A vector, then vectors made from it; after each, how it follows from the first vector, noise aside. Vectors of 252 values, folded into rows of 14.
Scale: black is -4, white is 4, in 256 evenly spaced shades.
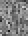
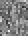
negated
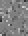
partly zeroed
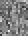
negated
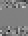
partly zeroed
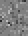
partly zeroed
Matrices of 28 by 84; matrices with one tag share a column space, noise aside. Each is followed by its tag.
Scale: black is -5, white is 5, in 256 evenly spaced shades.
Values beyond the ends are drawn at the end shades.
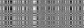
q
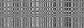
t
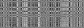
t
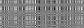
q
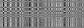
t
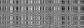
q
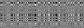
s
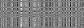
t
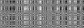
q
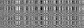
q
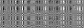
q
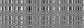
q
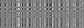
t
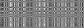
t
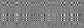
s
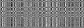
t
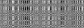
q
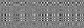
s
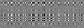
s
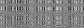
q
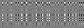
s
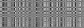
t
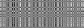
t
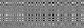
s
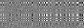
s
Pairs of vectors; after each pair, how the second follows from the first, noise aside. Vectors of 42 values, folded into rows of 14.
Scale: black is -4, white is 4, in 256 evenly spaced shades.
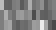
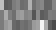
copied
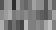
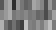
copied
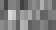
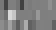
partly zeroed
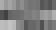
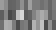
shuffled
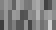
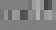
partly zeroed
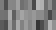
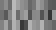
shuffled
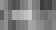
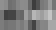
wrapped around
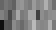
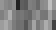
wrapped around
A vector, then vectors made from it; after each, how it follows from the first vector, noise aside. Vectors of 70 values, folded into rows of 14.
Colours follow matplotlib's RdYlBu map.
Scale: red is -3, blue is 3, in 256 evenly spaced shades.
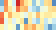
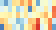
reversed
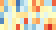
negated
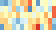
reversed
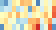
reversed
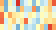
sign-scrambled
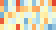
sign-scrambled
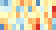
reversed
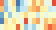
negated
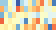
sign-scrambled
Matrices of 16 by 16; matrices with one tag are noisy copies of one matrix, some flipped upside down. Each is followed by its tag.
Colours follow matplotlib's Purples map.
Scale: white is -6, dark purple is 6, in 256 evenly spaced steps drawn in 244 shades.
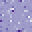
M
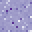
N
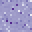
N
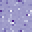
M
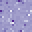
M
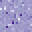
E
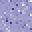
N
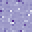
M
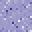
N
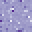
M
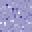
E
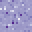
E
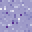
E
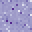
N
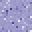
N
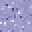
E
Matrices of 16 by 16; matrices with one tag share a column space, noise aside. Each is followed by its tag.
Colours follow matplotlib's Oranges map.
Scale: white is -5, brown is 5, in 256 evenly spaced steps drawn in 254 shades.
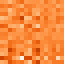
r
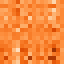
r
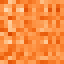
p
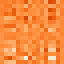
r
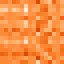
p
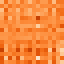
r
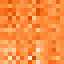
r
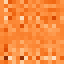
r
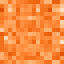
p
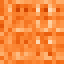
p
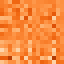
r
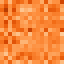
p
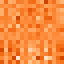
r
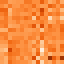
r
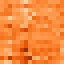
r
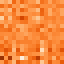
r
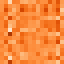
p
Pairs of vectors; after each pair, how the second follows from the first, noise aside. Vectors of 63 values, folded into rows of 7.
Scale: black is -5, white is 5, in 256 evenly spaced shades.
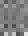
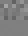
partly zeroed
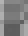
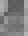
reversed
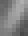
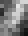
scaled up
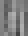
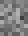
shuffled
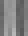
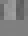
partly zeroed
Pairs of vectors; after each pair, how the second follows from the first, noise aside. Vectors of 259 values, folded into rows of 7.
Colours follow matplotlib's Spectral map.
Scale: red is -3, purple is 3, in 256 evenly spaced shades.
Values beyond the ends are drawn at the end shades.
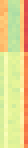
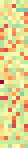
shuffled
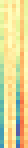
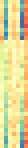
wrapped around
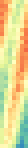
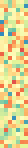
shuffled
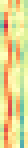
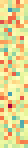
shuffled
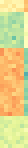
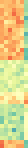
wrapped around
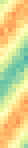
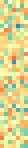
shuffled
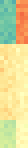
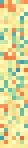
shuffled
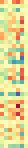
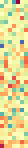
shuffled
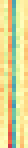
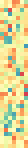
shuffled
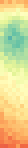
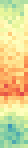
wrapped around
